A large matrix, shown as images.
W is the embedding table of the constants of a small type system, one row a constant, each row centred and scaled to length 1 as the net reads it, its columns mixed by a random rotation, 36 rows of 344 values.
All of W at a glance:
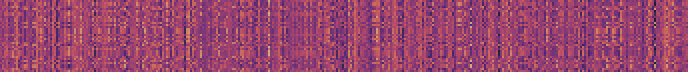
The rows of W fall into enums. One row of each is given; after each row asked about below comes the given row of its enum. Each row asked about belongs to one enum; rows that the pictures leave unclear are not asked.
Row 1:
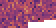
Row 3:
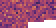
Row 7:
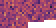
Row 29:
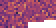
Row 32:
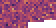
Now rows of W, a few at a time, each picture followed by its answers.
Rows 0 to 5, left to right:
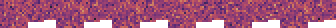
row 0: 7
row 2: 1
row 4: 32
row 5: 1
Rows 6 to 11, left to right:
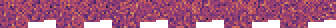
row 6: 7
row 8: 29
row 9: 1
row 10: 1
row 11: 32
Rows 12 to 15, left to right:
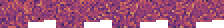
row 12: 1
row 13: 32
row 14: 29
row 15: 29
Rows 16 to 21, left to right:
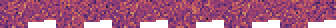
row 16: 29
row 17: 7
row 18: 29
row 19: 1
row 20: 29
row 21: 3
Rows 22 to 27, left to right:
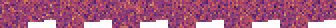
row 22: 32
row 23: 7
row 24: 1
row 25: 7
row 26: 7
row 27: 7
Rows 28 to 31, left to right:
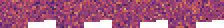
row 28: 3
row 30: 32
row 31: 1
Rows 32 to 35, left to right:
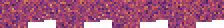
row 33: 32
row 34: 3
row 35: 7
